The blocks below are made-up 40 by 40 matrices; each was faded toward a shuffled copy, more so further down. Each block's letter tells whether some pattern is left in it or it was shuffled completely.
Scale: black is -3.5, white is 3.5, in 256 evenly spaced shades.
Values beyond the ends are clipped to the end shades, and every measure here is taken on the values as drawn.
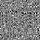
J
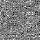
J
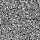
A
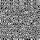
J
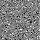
A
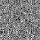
J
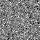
A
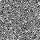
A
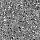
A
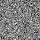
A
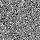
A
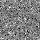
A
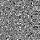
J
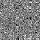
J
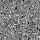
A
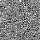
J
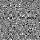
J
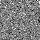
A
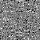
J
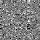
J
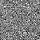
J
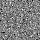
A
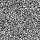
A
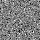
A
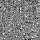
J
